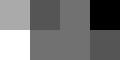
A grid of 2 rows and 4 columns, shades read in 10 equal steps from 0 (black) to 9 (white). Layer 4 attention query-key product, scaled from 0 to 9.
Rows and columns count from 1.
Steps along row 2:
down same down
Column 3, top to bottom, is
4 4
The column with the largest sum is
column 1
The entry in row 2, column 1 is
9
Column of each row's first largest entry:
1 1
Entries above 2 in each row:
3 4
